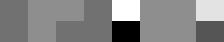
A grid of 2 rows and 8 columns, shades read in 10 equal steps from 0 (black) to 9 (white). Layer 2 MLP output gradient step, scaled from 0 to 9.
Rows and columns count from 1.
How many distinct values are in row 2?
4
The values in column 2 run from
5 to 5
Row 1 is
4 5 5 4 9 5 5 8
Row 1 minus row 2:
0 0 1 0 9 0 0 5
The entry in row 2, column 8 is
3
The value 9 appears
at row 1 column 5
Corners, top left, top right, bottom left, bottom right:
4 8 4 3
